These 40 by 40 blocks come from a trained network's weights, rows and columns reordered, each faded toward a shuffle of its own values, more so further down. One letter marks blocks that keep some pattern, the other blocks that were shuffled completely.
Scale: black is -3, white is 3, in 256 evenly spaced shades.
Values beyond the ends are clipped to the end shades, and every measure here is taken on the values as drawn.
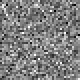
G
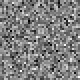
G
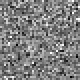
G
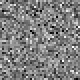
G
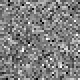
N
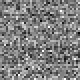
N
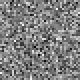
G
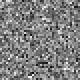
G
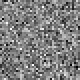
G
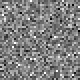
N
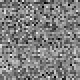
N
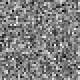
G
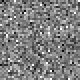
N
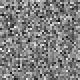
G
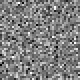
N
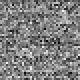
N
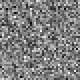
G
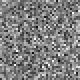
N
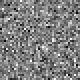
G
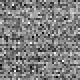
N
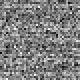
N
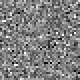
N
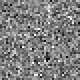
G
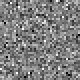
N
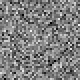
G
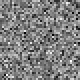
G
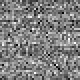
N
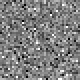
G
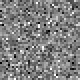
G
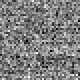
N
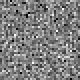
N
